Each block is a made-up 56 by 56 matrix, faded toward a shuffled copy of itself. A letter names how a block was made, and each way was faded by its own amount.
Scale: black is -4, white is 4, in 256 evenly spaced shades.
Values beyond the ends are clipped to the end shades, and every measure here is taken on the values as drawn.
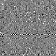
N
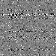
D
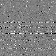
D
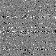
D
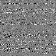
D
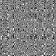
N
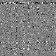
D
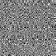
N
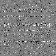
D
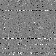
D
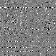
D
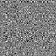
N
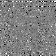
D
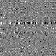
N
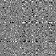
N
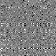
N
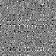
N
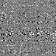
D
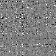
D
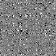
D
